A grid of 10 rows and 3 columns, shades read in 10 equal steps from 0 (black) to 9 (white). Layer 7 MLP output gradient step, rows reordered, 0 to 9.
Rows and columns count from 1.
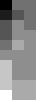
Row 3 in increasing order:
3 4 5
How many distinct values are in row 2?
3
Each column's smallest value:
0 3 4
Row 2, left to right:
1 3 4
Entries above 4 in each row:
0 0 1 2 2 3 3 3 3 3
